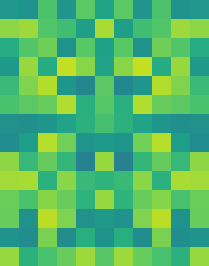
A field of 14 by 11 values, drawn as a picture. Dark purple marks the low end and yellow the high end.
Ninth with the lowest average: centre. Average level on the scale: 70%. Odd rows or columns: none. Mirror symmetry: left to right. Slope: none.
